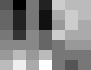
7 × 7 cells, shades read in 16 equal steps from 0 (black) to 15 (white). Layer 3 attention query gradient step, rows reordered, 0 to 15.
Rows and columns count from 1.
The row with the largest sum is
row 7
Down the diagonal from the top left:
5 2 7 6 7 7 7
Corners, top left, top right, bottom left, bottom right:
5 11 11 7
